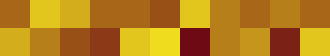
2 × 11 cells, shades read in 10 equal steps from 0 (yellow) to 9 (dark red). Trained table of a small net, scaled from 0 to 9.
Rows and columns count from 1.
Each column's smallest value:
2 1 2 5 1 0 1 4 3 4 1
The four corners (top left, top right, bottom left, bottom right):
5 5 2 1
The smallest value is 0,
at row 2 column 6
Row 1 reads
5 1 2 5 5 6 1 4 5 4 5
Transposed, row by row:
5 2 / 1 4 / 2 6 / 5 7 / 5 1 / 6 0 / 1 9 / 4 4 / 5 3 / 4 8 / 5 1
